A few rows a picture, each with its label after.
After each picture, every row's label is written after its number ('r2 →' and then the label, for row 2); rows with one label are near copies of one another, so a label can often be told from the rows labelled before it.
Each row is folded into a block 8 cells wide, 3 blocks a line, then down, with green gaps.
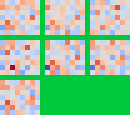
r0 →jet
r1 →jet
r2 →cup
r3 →cup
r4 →jet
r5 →jet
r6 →jet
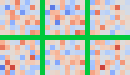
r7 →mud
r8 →mud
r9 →cup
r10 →jet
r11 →mud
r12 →cup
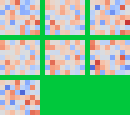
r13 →mud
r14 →jet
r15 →mud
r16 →jet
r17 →jet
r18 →jet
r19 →mud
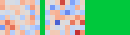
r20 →jet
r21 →mud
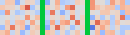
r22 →cup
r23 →cup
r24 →jet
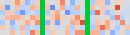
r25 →mud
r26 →mud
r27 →cup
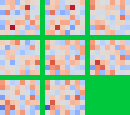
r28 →cup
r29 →cup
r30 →jet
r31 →mud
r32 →jet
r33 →jet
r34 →jet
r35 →jet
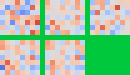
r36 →mud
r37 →jet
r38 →cup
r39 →jet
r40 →jet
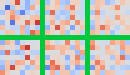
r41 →mud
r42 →cup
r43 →cup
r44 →cup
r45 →jet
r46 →jet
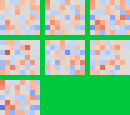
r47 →jet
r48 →jet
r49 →jet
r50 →cup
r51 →mud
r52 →cup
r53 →jet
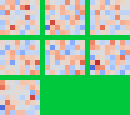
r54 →cup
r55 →jet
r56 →cup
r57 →mud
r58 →mud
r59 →jet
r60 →jet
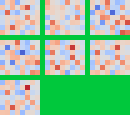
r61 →cup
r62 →jet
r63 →mud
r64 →mud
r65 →cup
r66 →cup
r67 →cup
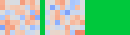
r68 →jet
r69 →mud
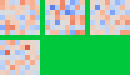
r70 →jet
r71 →mud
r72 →mud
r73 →cup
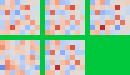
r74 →cup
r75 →cup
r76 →cup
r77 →jet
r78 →cup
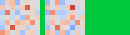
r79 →cup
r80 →cup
